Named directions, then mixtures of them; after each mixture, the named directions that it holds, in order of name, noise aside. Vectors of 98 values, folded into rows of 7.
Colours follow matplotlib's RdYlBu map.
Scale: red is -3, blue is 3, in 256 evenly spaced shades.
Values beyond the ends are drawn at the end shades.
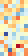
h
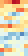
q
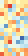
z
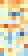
q, z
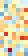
h, z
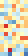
h, q, z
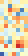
h, z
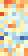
h, q, z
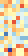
h, z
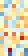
h, z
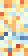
h, q, z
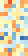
h, z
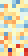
h, q, z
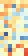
h, z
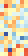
h, z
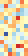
h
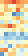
h, q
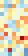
h, z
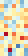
h, z
